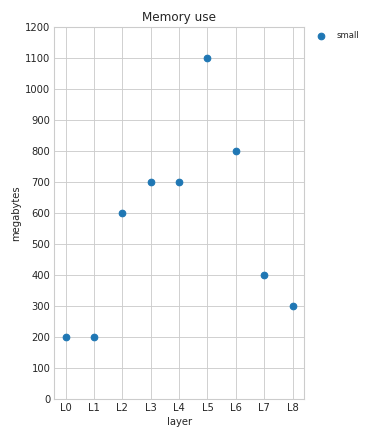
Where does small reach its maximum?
L5
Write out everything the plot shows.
Title: Memory use
x-axis: layer, ticks L0 L1 L2 L3 L4 L5 L6 L7 L8
y-axis: megabytes, ticks 0 100 200 300 400 500 600 700 800 900 1000 1100 1200
Legend: small
Values:
small: 200 200 600 700 700 1100 800 400 300
